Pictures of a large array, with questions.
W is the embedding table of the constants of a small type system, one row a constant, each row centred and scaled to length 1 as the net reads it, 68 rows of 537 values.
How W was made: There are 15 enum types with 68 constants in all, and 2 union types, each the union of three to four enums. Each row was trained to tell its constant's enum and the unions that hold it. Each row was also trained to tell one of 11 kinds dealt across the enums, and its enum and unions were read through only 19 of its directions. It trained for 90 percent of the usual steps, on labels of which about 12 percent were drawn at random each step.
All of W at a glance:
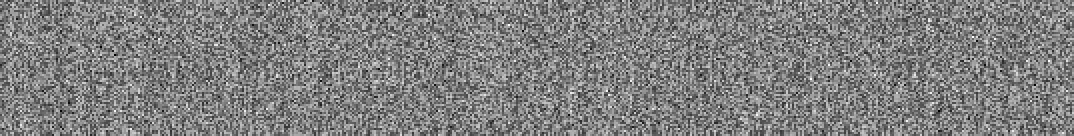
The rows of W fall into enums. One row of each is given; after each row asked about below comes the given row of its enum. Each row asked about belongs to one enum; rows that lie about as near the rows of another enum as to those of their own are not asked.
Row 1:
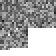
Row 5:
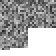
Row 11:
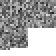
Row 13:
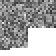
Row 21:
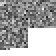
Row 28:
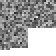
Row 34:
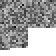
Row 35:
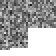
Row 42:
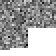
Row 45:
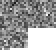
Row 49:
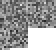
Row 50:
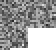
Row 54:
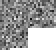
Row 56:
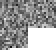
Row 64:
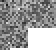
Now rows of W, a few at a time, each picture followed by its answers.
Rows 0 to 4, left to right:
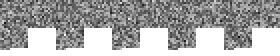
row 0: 42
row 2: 64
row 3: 13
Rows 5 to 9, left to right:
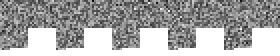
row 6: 49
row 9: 56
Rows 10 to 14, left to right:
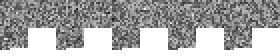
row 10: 56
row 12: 21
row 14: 64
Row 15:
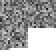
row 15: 45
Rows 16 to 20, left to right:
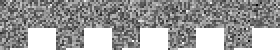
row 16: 5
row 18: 21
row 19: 49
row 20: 28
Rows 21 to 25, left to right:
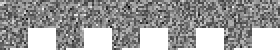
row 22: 5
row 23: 34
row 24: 1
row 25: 56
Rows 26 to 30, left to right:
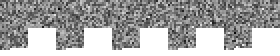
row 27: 49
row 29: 5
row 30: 50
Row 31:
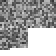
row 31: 13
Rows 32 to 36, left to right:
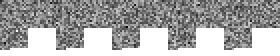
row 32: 35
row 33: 11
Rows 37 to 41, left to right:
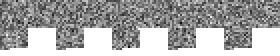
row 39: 13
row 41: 54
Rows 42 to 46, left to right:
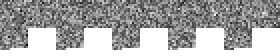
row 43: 45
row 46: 56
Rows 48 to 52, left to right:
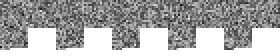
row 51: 1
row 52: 13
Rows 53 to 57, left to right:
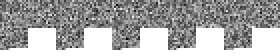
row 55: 45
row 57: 49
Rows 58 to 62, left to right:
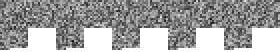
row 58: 34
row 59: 21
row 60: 1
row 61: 1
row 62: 28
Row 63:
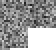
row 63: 28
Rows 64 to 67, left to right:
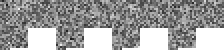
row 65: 28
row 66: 5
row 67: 45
